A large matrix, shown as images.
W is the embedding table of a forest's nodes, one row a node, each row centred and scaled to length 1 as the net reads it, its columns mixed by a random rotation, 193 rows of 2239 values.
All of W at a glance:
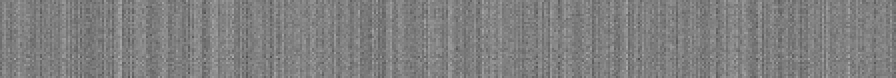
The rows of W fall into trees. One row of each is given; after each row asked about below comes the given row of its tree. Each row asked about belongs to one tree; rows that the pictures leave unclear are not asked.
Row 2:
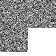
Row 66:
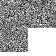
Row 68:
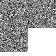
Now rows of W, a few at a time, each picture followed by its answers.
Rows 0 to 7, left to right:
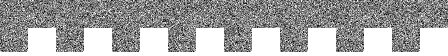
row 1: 68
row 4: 2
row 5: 2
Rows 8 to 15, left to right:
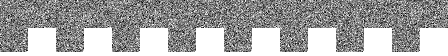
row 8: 66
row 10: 66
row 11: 68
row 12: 2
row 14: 68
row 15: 66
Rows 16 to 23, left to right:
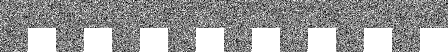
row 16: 68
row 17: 66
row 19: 2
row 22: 2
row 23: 68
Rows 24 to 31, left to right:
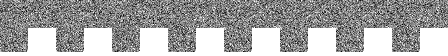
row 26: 66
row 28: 2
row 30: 2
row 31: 2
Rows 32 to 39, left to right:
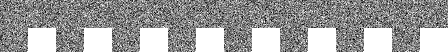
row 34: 2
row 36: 66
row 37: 66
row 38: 66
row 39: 68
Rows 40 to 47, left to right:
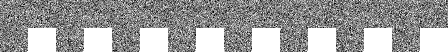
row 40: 66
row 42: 2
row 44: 2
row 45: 68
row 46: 2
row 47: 68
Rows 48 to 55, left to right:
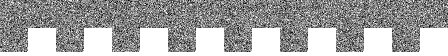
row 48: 66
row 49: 2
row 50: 68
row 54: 68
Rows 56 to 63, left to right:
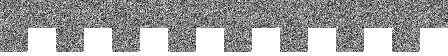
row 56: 68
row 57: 66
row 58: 66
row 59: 68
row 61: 68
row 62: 68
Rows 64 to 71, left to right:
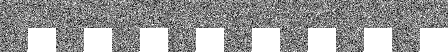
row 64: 2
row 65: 66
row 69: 68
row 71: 2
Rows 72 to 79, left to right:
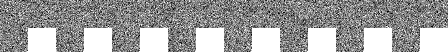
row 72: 66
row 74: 2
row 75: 2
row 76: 2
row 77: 66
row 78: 2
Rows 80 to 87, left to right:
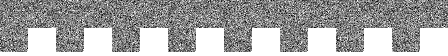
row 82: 66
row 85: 66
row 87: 2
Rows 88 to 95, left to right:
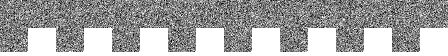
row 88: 66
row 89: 68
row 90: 68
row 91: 68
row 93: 66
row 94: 68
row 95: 2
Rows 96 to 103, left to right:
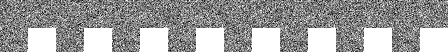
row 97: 66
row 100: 2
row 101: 2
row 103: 2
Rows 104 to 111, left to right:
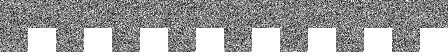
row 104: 66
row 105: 2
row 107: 2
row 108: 66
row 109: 68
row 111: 2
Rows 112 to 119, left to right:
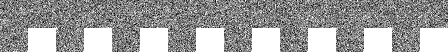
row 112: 68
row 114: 66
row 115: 68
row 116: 2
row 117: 2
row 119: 2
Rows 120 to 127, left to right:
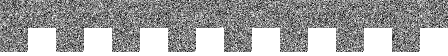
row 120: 68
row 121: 68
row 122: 68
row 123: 2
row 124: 2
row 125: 68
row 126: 68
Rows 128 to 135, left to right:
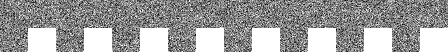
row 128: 66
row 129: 68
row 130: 66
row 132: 2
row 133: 66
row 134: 66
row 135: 2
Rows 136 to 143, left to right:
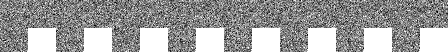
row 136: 68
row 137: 2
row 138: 68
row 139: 2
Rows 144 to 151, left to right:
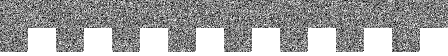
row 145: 66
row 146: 66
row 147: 68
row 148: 66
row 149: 66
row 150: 66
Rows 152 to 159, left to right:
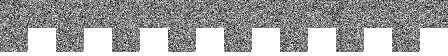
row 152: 68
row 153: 68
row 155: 2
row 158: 2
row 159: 2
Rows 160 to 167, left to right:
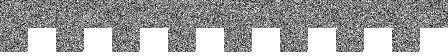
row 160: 66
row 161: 2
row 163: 68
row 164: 66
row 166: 2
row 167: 2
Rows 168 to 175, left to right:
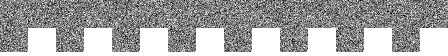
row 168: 68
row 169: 2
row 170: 68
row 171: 68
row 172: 2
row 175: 66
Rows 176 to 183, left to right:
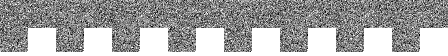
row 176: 66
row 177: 2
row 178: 2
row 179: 68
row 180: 68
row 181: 2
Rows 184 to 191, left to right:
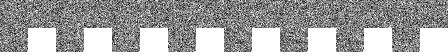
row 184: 2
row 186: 2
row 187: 66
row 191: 66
